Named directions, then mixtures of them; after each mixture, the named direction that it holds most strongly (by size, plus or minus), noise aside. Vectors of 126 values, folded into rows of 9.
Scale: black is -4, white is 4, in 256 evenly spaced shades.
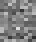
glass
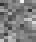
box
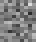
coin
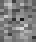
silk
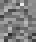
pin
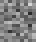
coin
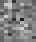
silk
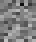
pin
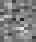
silk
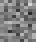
coin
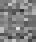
glass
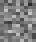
coin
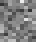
box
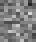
coin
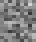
coin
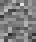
pin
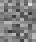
coin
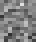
pin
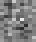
silk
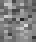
silk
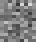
coin
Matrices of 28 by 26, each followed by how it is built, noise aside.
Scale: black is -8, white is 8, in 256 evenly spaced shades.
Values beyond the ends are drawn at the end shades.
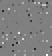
sparse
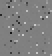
sparse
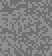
noise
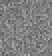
noise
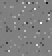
sparse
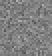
noise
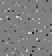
sparse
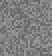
noise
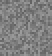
noise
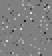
sparse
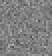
noise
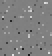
sparse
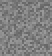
noise
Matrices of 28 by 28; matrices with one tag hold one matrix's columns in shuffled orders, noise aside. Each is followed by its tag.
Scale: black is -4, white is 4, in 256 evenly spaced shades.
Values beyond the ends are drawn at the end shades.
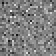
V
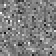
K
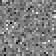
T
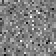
T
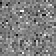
V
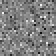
K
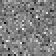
T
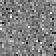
T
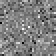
T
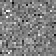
V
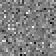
T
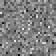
T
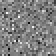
T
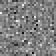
K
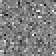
V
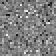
V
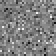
T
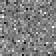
T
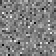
T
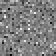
T
